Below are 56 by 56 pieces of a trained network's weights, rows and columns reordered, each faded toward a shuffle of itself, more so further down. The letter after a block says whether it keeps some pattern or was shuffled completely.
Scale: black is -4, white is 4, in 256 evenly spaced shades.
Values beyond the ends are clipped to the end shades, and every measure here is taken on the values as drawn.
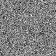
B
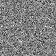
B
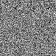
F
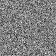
B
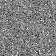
B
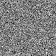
B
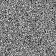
B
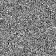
B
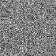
F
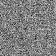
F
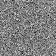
B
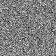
B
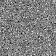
B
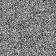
B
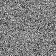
B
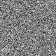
B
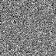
F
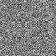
F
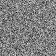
B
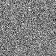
B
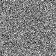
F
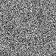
B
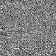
F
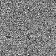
F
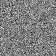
B
